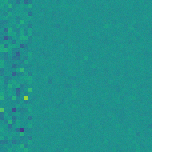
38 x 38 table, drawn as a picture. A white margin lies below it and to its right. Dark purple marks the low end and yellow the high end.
On average the colour sits 50% of the way up the scale. There is no overall slope. A vertical seam about 20% of the way across splits the table, and the right part is calmer. Fine speckle covers the field. No regular stripes run through it.
